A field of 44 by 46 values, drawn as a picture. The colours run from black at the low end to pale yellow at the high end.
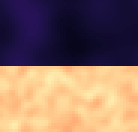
It is made of 2 by 1 panels. Panel 1,1: very low, smooth, faint in contrast. Panel 2,1: very high, blotchy, faint in contrast.
